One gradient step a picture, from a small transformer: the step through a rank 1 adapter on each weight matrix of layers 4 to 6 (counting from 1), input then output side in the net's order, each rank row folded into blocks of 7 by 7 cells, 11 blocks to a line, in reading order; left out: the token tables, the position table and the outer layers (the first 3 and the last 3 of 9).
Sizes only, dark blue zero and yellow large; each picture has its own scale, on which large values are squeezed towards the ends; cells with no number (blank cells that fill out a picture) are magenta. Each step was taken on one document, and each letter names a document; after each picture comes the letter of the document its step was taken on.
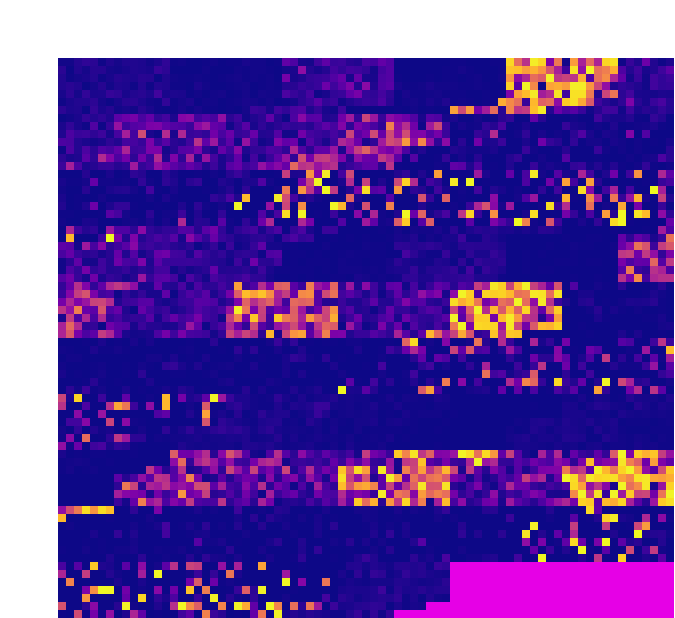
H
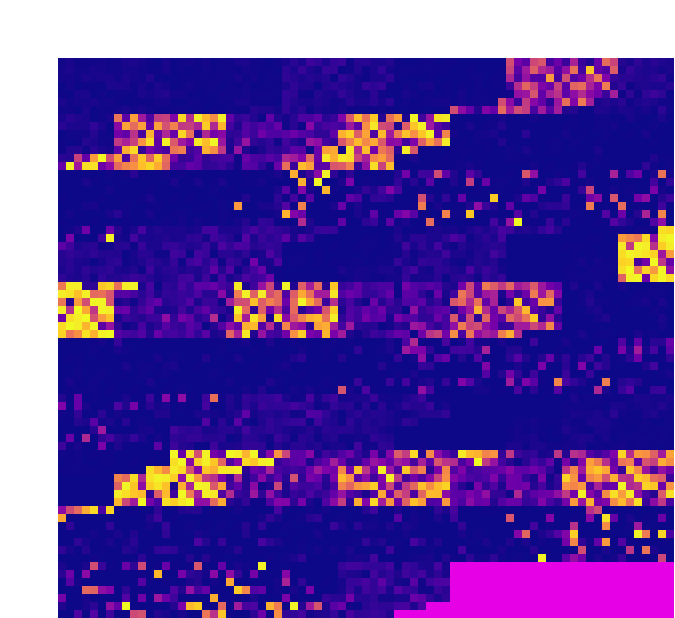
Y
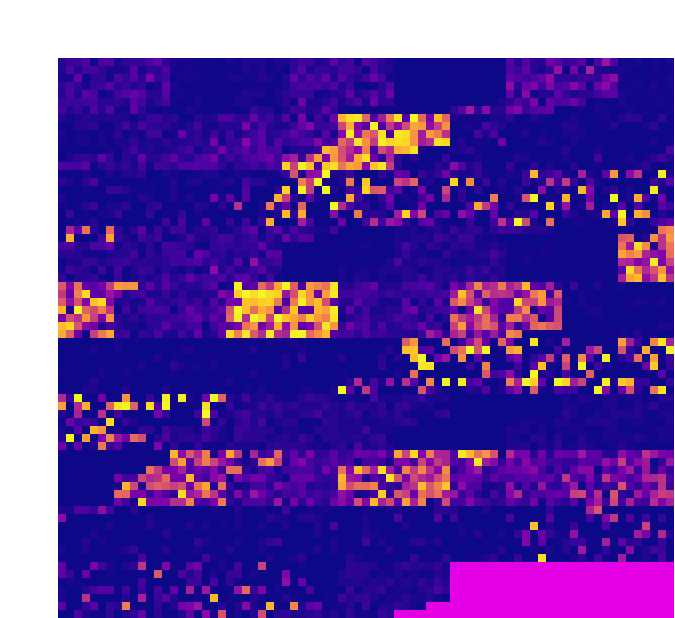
H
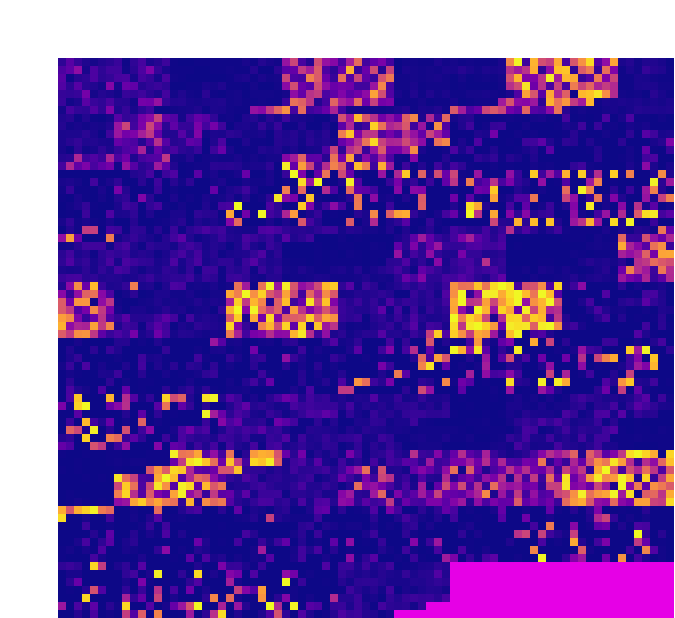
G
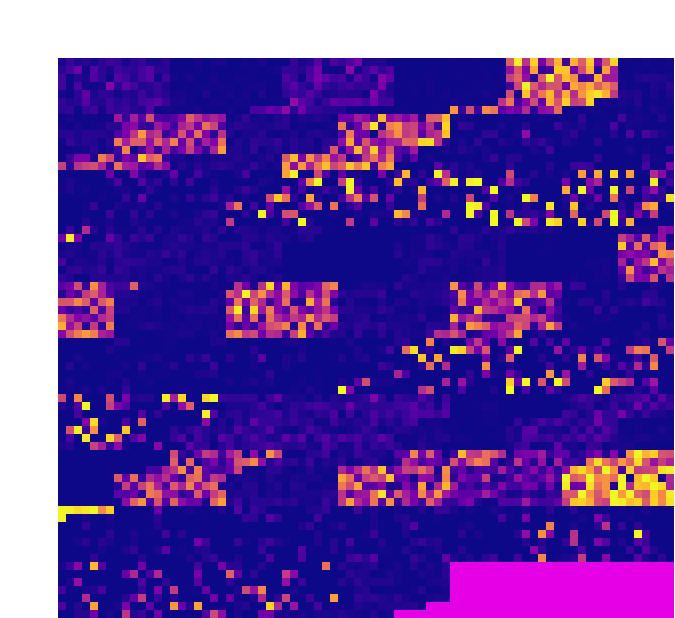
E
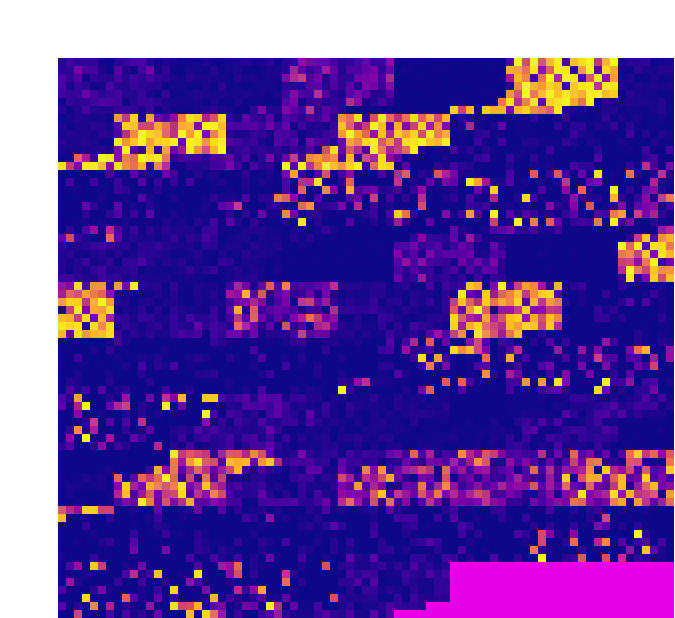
E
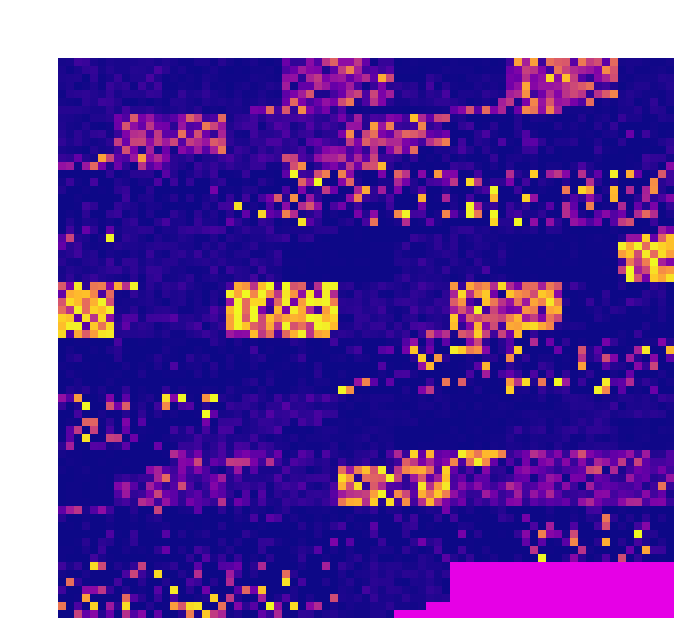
G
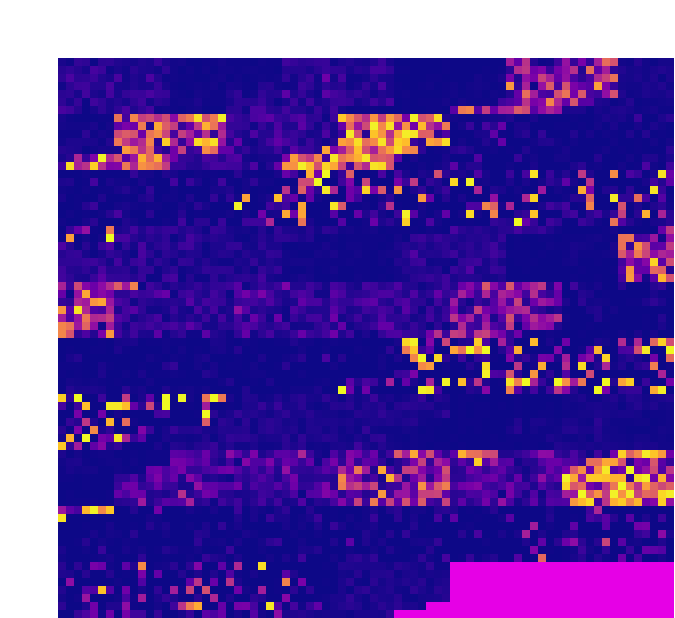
H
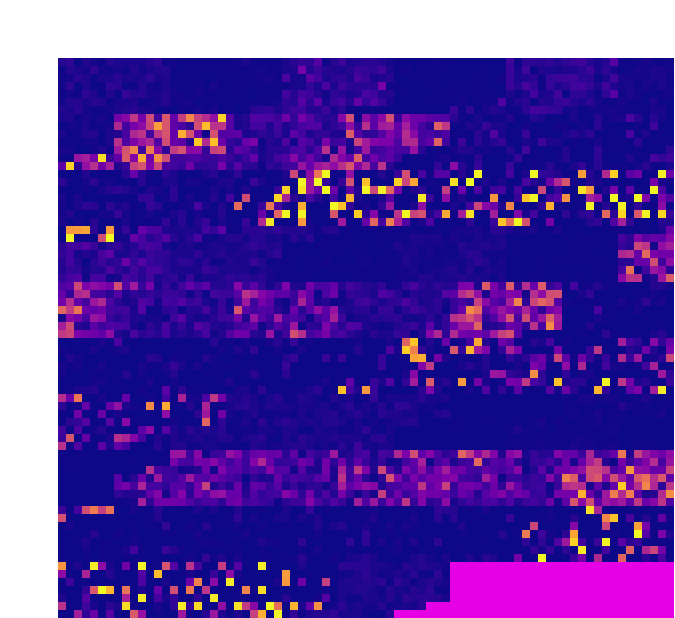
H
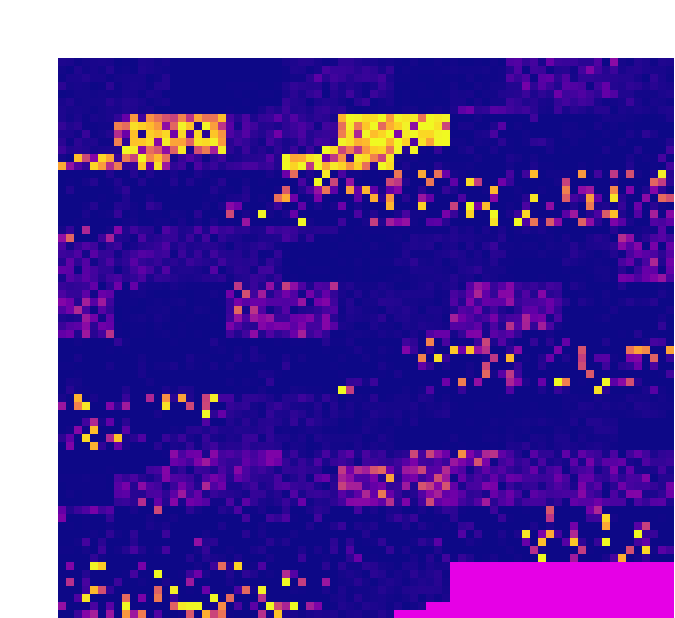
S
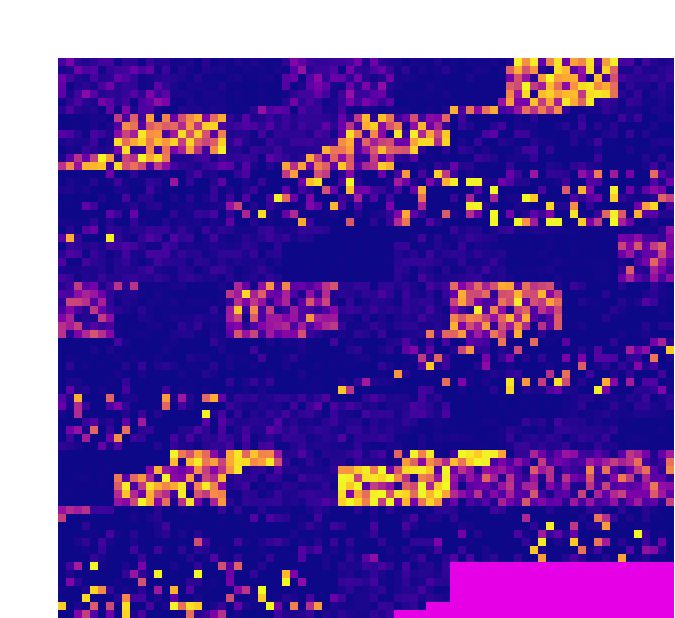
E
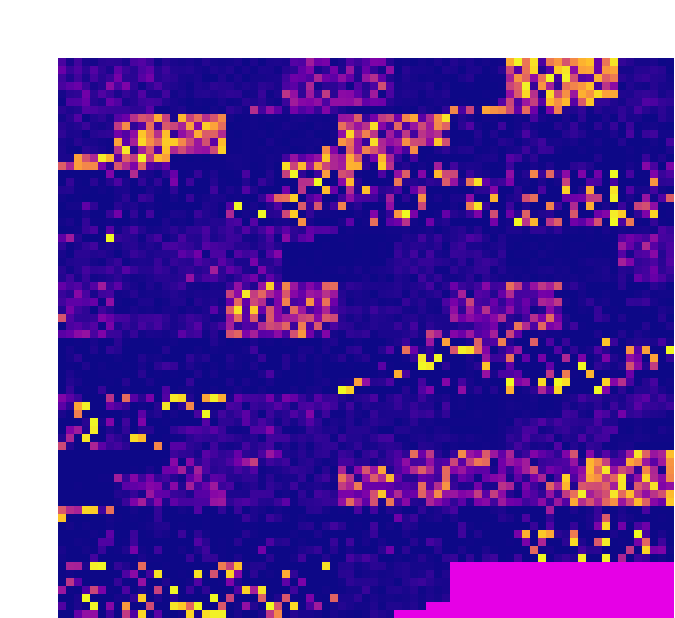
E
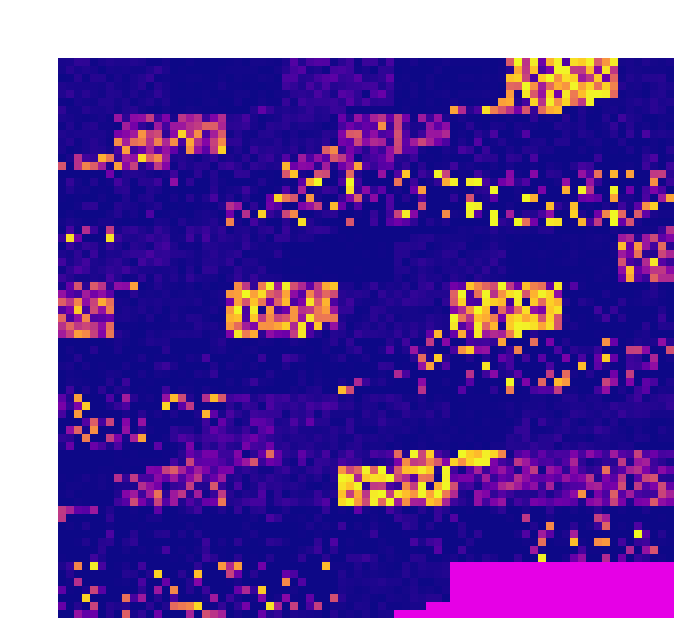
E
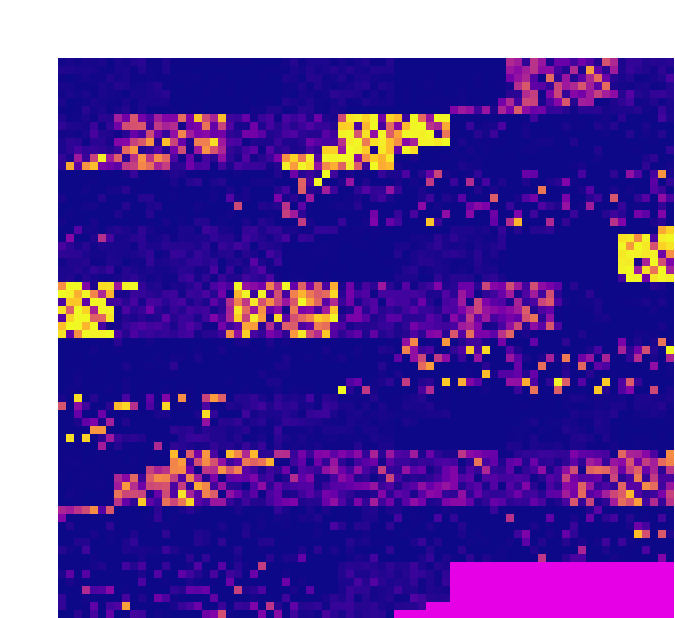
Y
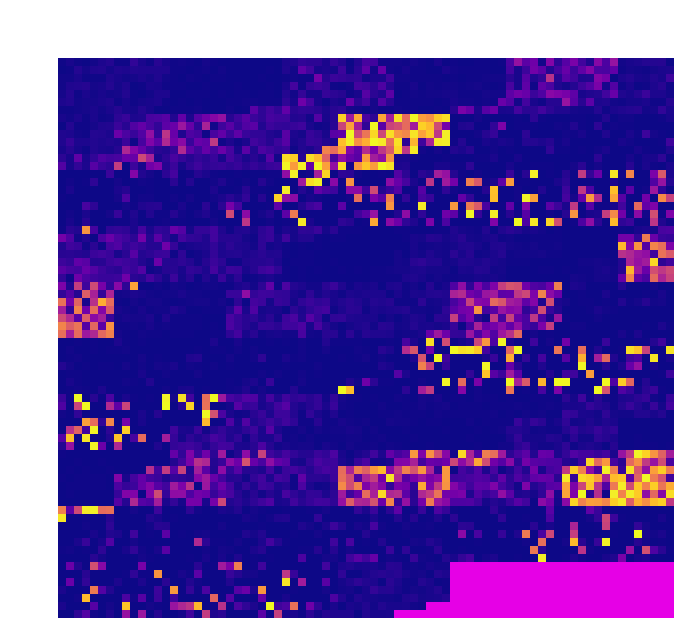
S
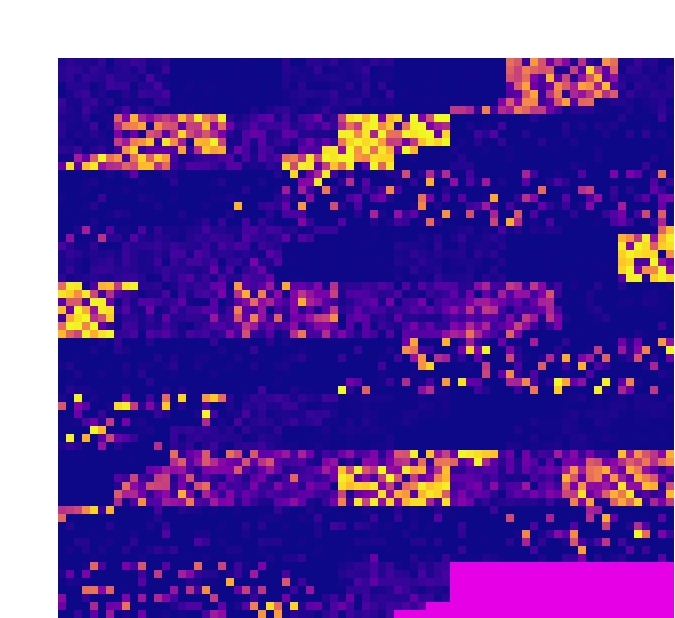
Y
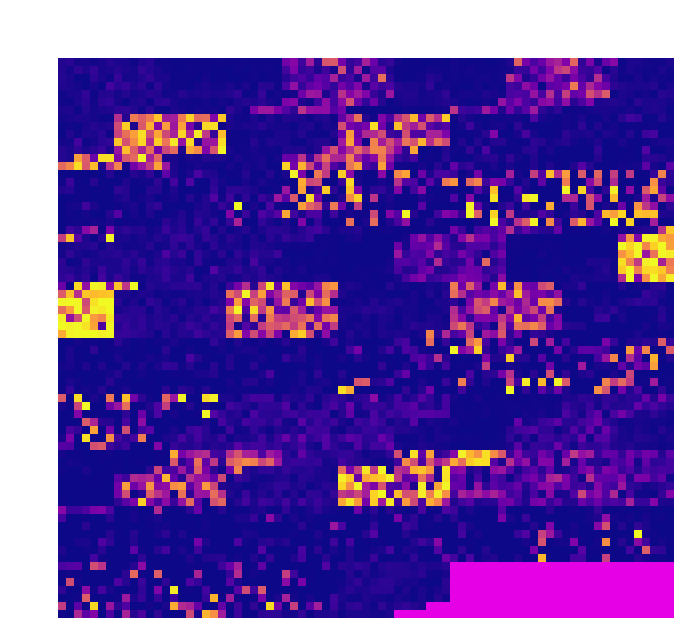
G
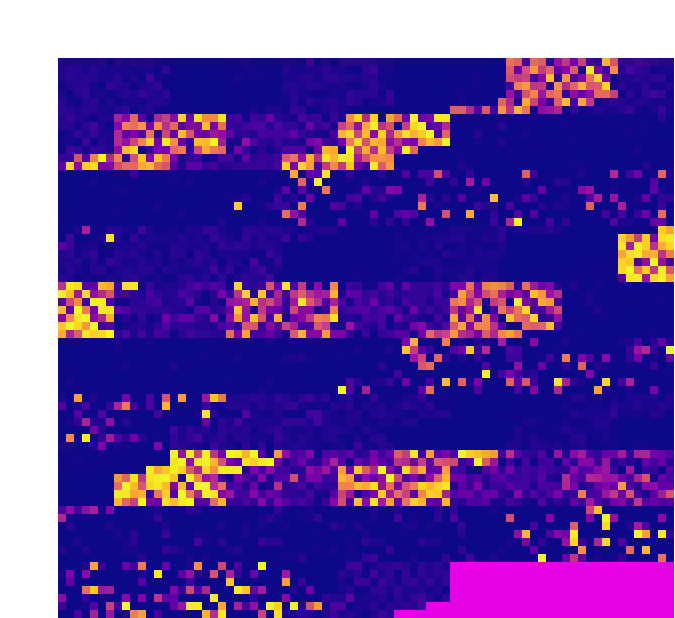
Y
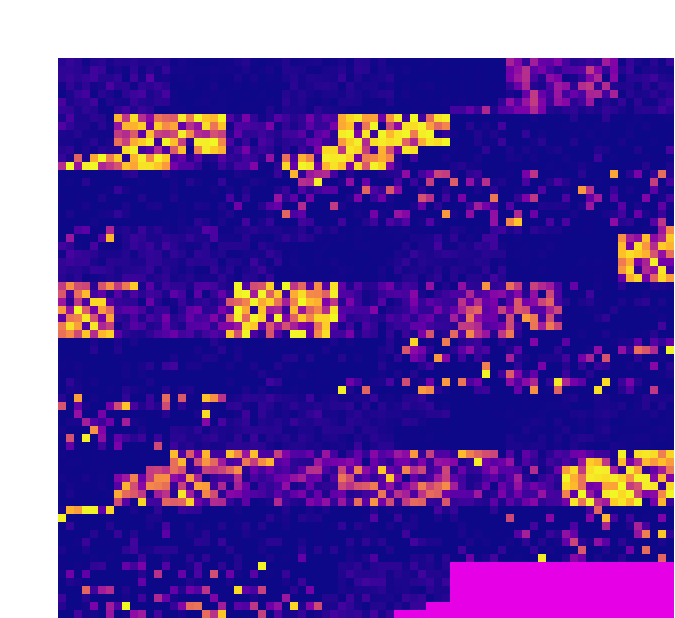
Y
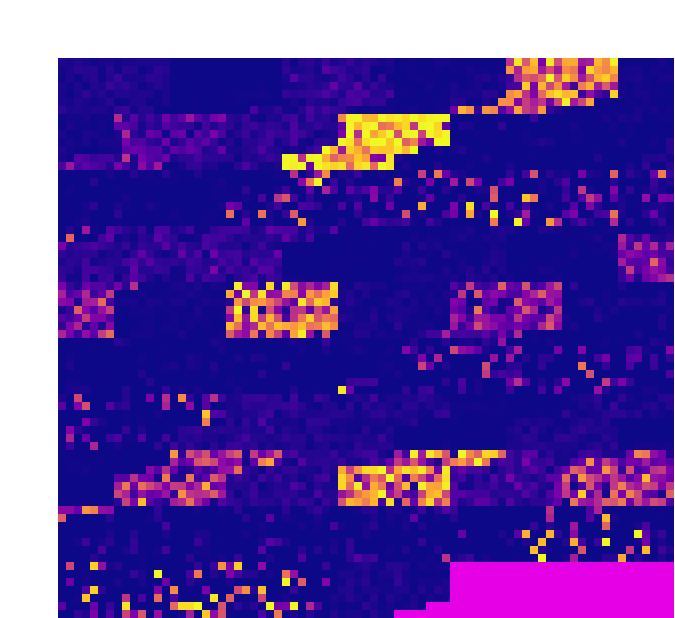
S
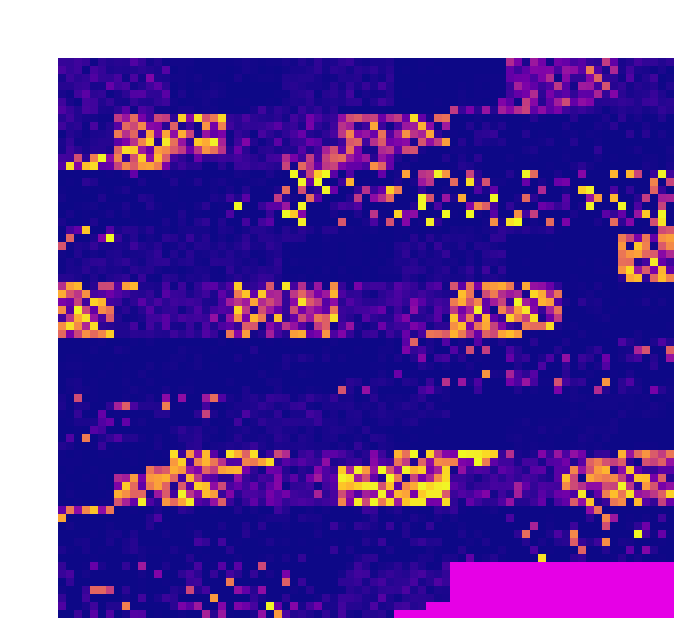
Y
